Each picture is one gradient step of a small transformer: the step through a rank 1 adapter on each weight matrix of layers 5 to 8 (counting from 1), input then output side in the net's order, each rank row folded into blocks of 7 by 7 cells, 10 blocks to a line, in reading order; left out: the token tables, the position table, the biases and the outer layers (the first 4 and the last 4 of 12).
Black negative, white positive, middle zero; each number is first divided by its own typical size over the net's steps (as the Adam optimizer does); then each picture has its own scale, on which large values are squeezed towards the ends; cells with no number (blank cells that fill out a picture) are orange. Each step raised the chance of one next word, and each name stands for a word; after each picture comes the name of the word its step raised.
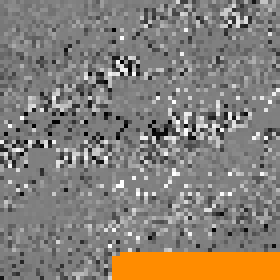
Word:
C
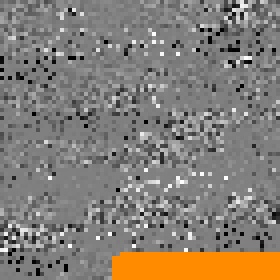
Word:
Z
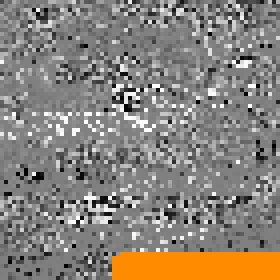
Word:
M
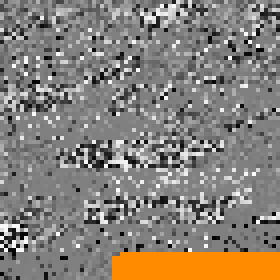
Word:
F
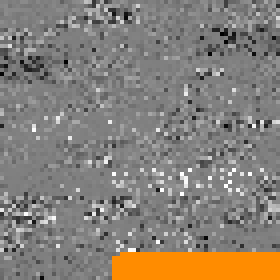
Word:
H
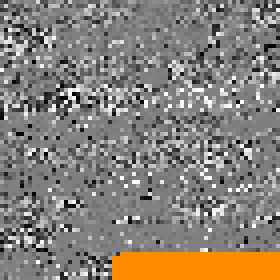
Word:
C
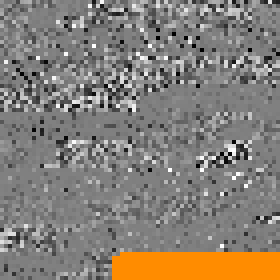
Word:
C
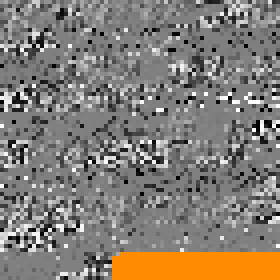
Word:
C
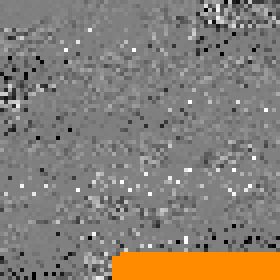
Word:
Z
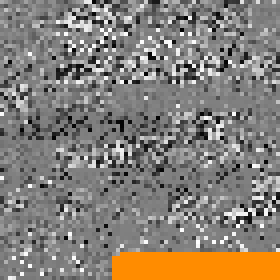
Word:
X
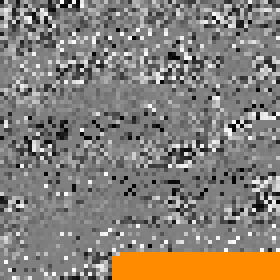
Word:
X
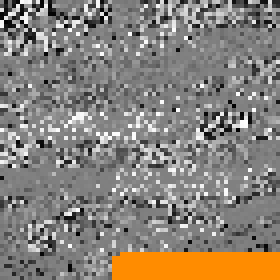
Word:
M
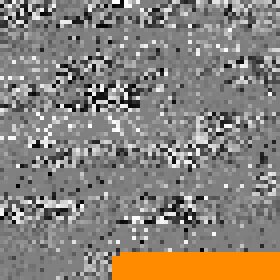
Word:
M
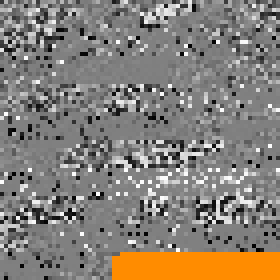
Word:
F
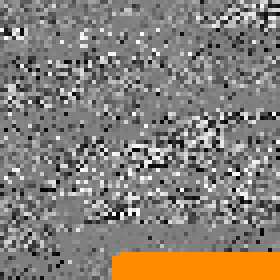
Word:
F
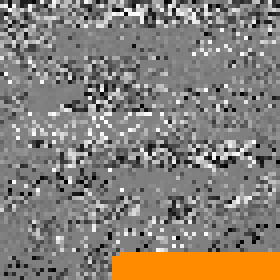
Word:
M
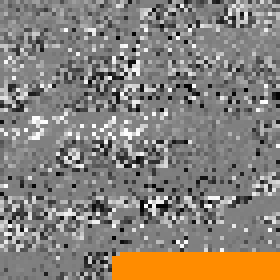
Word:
M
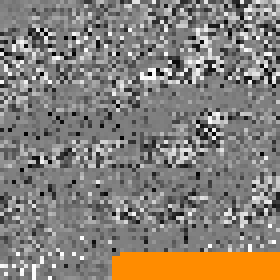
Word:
X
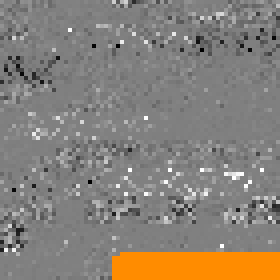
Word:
H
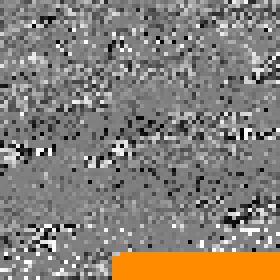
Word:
X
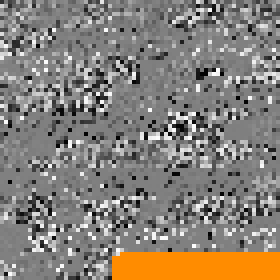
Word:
X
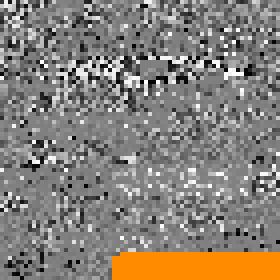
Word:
F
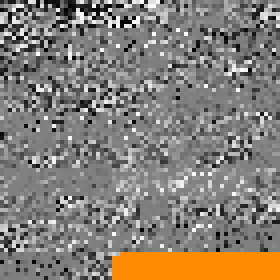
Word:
F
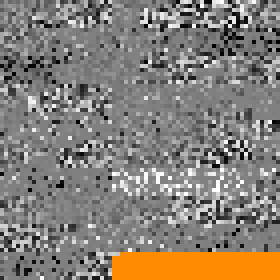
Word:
F
